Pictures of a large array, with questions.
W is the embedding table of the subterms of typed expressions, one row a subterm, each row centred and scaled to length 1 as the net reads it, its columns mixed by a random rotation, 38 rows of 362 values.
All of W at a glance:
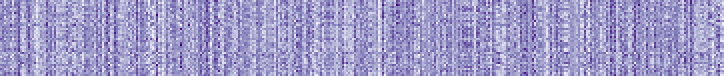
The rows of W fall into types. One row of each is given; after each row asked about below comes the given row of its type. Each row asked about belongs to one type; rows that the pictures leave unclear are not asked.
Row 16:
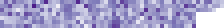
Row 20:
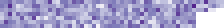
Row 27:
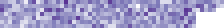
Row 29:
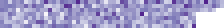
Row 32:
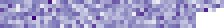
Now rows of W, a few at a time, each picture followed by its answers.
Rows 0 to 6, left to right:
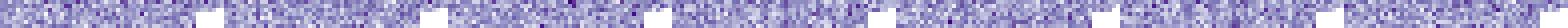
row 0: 29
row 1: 20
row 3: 16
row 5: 16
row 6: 27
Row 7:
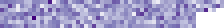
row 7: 32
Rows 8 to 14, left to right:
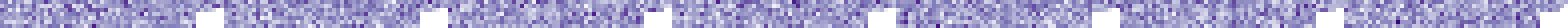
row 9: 20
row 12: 20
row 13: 16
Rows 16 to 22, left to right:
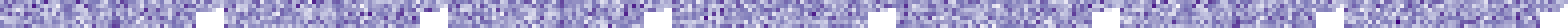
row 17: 16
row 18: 16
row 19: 32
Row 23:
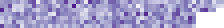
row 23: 16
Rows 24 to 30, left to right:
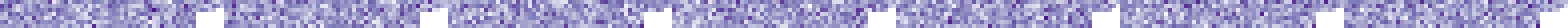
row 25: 20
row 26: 29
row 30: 29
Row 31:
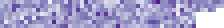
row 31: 29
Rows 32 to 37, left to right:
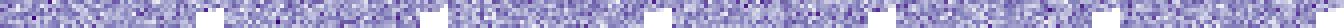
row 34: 20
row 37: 20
